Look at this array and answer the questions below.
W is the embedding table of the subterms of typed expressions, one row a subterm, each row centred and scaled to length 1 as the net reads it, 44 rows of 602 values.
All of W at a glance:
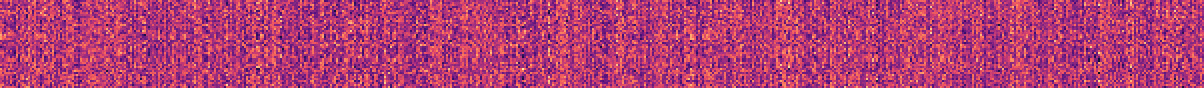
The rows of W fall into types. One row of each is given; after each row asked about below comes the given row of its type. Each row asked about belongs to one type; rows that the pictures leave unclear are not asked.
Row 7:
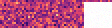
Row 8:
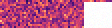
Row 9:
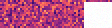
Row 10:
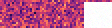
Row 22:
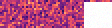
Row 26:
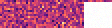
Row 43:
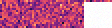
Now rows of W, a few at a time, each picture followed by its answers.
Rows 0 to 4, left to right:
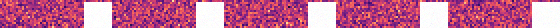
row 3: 7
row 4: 7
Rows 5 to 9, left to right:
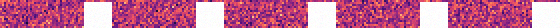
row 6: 22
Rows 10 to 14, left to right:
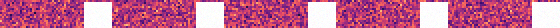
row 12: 26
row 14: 7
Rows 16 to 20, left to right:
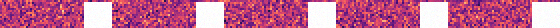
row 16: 10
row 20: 7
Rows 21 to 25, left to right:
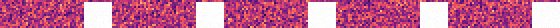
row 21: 10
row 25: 9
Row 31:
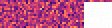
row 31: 26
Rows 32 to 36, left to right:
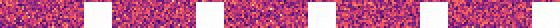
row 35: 26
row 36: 43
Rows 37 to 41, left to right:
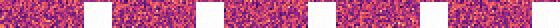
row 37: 9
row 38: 9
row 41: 9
